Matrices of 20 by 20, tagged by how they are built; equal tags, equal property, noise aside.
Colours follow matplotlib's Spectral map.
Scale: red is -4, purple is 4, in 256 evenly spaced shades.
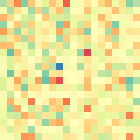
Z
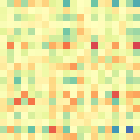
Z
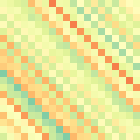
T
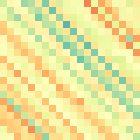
T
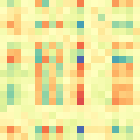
Z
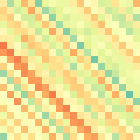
T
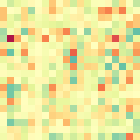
Z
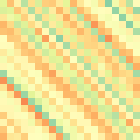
T
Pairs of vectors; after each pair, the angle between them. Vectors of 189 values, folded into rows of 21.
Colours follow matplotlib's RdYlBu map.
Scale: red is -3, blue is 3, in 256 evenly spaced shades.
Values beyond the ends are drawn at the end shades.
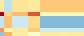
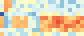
nearly opposite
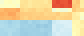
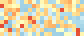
orthogonal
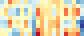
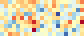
partly opposed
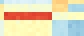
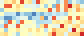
partly opposed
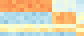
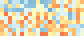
partly opposed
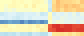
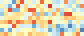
partly opposed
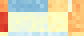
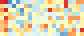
partly aligned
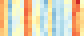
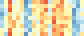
nearly opposite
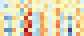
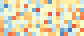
partly aligned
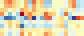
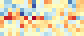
nearly opposite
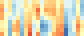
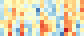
nearly opposite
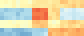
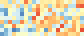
partly aligned
